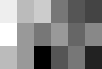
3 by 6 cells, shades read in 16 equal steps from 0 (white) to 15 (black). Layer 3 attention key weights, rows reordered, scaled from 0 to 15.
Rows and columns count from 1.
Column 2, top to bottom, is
4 6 6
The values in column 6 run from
7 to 13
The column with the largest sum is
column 6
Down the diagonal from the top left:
1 6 15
